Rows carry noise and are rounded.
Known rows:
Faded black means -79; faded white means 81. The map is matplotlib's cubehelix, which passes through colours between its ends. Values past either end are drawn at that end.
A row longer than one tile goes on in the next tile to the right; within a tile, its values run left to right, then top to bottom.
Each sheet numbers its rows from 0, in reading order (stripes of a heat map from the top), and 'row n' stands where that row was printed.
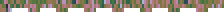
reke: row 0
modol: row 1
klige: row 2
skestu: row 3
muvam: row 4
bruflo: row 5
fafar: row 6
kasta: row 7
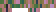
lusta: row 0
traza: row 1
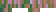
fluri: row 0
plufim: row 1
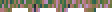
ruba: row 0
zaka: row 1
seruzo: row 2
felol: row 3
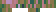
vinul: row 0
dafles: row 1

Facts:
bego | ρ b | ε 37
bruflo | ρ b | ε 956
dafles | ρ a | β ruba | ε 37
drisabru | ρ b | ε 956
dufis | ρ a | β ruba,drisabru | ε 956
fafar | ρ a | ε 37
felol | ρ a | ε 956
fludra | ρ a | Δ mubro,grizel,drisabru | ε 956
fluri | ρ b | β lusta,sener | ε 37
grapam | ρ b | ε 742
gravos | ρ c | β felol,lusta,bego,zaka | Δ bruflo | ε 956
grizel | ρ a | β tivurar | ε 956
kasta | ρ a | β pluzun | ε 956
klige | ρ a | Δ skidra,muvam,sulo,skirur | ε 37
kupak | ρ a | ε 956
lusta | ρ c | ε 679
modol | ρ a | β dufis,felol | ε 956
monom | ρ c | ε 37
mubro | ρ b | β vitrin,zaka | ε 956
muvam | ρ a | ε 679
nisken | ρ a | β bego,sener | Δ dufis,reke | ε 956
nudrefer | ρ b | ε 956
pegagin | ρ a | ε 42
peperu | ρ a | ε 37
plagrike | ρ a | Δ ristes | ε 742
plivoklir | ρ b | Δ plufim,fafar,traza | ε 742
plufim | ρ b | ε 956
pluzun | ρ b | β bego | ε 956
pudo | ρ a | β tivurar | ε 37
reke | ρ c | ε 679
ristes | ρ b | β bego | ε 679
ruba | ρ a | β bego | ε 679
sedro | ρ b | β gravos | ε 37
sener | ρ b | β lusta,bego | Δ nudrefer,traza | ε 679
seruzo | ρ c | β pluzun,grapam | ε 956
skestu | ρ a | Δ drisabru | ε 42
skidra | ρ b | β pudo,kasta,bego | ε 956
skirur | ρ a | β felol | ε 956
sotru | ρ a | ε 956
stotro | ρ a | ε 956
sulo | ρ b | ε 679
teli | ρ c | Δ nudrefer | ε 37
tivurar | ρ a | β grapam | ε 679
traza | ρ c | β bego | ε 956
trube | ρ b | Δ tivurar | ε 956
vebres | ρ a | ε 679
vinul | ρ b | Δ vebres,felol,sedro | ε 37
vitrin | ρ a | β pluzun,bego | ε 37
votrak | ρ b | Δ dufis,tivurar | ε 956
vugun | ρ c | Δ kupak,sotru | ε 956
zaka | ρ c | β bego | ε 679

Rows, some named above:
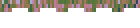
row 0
skidra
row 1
nudrefer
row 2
dufis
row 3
dufis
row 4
monom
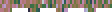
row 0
fludra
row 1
bego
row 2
vugun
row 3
tivurar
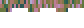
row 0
teli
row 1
nudrefer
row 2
felol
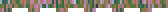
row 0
pudo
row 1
plivoklir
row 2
ristes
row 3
seruzo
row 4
pudo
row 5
sulo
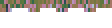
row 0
reke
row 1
nisken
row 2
gravos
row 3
plagrike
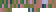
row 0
ruba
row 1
grapam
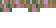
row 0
drisabru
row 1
mubro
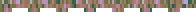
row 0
skidra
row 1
pluzun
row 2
pegagin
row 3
drisabru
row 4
grizel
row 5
drisabru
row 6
sener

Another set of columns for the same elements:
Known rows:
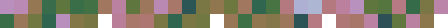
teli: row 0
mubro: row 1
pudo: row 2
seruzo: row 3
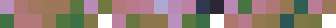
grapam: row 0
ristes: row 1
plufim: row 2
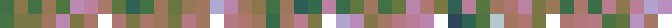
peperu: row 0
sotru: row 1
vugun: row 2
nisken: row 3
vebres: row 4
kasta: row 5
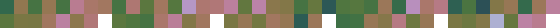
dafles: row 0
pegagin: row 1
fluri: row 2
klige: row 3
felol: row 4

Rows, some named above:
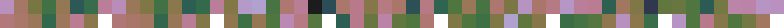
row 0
vugun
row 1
vugun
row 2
zaka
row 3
vinul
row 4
skestu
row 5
lusta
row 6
grizel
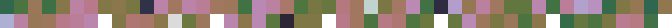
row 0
nisken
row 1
plagrike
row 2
skidra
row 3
sener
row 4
plivoklir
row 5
reke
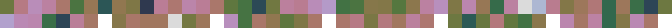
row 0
pluzun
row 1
plagrike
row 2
grizel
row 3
dufis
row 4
tivurar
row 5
traza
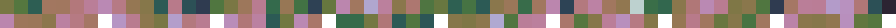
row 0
fludra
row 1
gravos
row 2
traza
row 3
sulo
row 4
felol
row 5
ruba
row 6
bego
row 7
ristes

